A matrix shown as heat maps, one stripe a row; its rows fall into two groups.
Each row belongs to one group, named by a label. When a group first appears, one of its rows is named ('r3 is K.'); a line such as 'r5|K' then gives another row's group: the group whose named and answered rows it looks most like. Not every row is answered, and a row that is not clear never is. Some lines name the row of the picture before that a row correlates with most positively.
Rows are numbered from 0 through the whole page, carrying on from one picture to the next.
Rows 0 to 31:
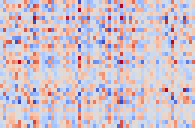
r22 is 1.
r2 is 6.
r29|6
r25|1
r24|1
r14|6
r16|6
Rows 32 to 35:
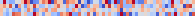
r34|1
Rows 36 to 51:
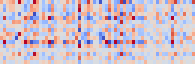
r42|6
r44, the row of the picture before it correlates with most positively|33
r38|6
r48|1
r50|6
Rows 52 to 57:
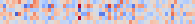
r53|6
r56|6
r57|1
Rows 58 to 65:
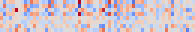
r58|6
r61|6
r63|6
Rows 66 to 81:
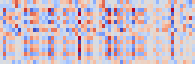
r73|1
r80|6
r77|6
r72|1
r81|1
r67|1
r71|6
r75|6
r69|6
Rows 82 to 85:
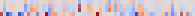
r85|1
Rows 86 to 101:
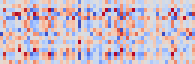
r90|1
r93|1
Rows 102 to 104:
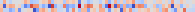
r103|6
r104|1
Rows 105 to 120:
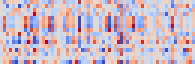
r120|1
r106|1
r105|6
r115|1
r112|6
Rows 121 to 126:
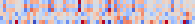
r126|1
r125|1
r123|6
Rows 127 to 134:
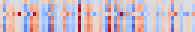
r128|6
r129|6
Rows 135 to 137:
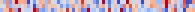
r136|1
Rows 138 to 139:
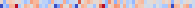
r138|6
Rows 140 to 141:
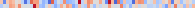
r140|6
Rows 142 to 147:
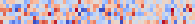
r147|1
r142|6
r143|1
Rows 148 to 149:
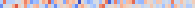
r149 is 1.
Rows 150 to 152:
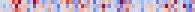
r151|1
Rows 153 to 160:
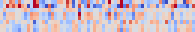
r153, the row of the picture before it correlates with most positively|150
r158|1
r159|1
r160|1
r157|6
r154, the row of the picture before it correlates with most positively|150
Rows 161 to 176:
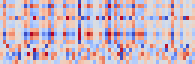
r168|6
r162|6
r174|1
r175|1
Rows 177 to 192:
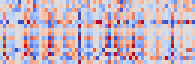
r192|6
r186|6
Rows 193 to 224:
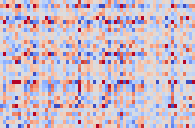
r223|6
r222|1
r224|1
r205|1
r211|1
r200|6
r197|1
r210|6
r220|1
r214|6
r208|1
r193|6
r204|1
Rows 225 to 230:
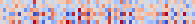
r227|6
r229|6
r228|1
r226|1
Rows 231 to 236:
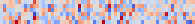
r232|6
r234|1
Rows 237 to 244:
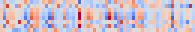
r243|6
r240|6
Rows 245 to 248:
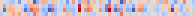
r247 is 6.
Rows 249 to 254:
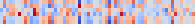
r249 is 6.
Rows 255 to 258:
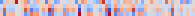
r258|6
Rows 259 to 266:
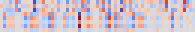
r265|6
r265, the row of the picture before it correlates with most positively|258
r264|6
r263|6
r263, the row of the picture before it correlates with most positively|258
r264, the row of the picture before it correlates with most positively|258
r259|1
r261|1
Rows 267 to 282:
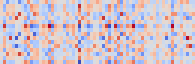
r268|6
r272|6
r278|1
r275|1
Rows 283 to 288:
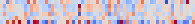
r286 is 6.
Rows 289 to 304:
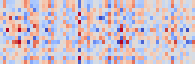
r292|6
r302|1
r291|1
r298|1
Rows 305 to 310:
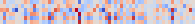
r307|1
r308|6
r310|6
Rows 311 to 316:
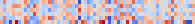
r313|6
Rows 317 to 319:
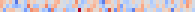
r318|1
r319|6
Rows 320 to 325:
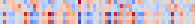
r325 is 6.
